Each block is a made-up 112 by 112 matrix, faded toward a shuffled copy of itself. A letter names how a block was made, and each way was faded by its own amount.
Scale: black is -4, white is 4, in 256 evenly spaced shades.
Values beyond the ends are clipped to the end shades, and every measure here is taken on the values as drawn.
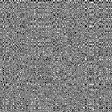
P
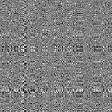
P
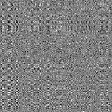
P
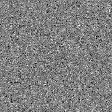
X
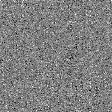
X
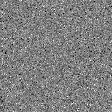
X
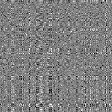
P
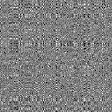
P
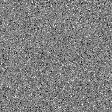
X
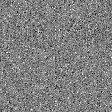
X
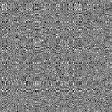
P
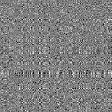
P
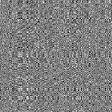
P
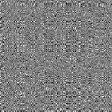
P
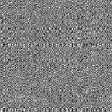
P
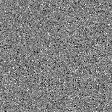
X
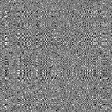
P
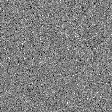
X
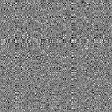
P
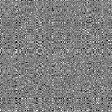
P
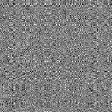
P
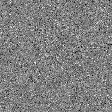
X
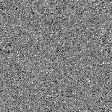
X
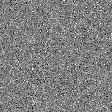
X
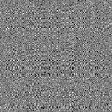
P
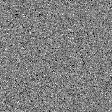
X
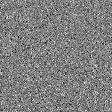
X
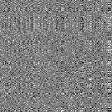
P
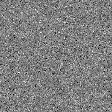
X
